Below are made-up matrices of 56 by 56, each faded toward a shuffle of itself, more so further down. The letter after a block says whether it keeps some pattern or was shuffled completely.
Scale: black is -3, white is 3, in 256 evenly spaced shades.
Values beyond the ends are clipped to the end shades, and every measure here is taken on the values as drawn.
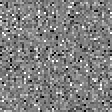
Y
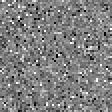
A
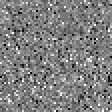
Y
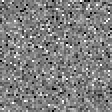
A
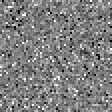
A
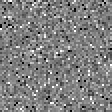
Y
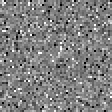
Y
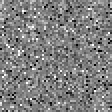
A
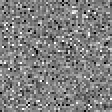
Y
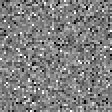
Y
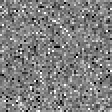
A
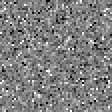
A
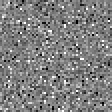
Y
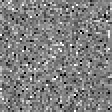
A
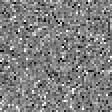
A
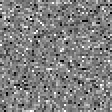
A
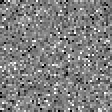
Y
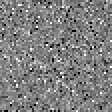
A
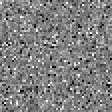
Y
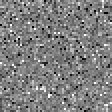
A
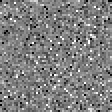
A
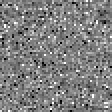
Y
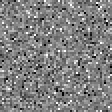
A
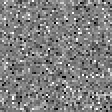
Y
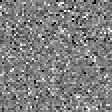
Y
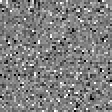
Y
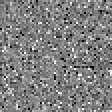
A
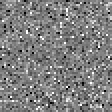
Y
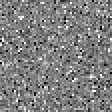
Y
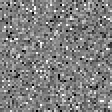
Y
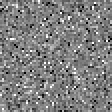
A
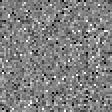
Y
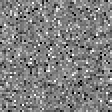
A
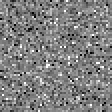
Y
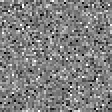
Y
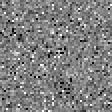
A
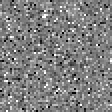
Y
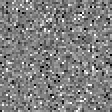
Y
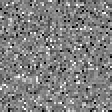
A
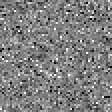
Y
